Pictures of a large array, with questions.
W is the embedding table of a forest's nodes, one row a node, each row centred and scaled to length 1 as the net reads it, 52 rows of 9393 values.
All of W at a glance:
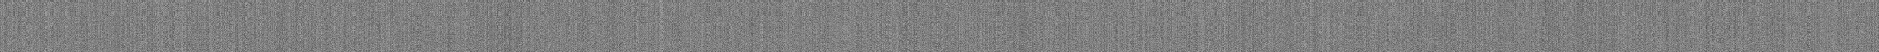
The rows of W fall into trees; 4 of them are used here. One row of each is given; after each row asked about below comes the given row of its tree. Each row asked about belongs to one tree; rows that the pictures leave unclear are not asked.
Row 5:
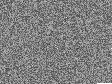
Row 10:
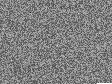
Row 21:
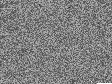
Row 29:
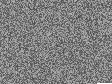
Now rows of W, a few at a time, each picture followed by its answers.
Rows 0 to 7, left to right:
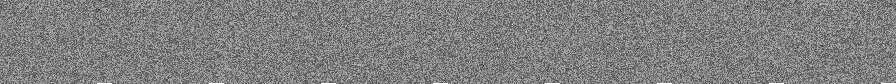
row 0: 21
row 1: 21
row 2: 29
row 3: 10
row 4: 10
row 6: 10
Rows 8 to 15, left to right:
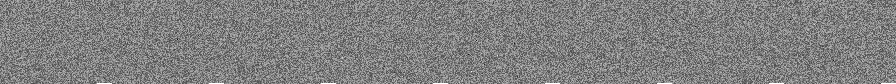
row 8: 10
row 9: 21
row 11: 21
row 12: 21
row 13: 21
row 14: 21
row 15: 21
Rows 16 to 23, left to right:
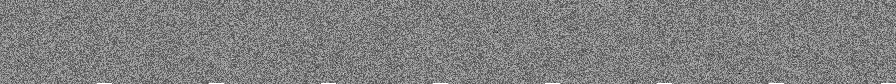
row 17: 10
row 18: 29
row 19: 10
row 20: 29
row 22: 10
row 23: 29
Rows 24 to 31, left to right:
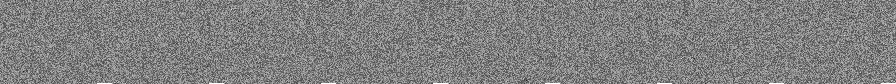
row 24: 29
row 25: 29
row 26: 21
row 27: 21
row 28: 21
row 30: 21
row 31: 29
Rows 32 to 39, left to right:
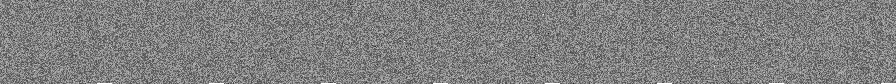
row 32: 29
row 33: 29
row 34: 10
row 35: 21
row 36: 29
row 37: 21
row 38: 5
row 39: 29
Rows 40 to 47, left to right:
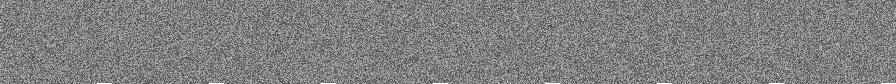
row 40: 29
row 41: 10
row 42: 5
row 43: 10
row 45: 29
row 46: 10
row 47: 29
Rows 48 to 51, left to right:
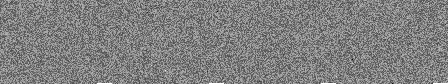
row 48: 21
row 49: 29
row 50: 10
